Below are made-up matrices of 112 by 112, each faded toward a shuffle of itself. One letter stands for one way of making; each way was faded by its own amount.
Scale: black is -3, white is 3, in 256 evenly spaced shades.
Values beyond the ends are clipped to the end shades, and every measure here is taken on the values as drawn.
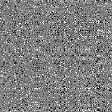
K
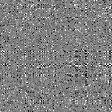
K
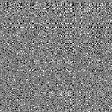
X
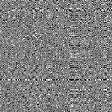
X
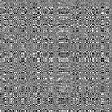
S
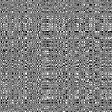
S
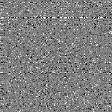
K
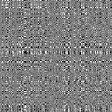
S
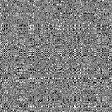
X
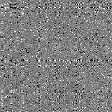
K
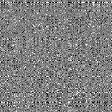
X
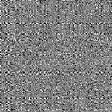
X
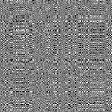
S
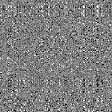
K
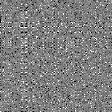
K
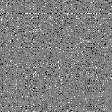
K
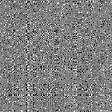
K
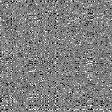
K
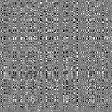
S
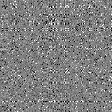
K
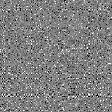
K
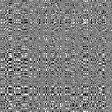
S
